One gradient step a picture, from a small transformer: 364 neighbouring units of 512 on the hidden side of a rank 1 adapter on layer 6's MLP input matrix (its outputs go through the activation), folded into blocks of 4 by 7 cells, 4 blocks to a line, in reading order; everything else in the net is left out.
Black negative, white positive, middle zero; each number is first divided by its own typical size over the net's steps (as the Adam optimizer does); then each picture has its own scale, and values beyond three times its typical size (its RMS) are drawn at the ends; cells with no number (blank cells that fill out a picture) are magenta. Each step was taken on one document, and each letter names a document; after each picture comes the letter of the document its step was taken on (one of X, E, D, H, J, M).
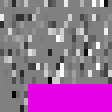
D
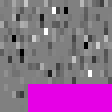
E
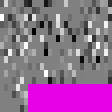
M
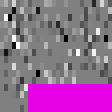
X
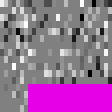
M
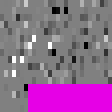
E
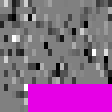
M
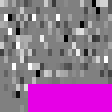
X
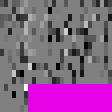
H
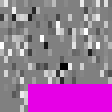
M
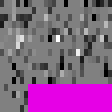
H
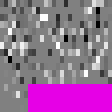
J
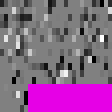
H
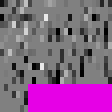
H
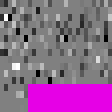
X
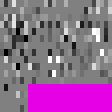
J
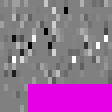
E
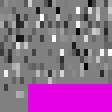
J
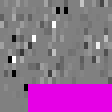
E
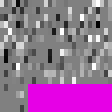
J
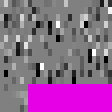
M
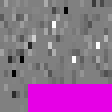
E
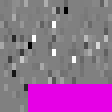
E
